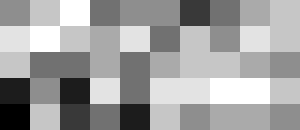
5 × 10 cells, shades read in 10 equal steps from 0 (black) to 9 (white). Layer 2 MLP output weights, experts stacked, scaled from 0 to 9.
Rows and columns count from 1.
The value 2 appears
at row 1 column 7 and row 5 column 3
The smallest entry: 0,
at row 5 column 1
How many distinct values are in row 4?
6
